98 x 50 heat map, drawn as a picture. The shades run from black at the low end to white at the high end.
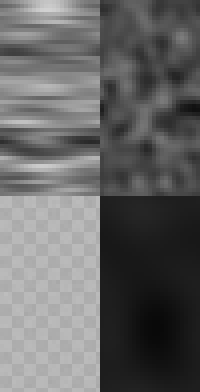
The table splits into 2 rows of 2 panels. Panel 1,1: middling, streaked across, strong in contrast. Panel 1,2: low, blotchy. Panel 2,1: high, checkered, faint in contrast. Panel 2,2: very low, smooth, faint in contrast.
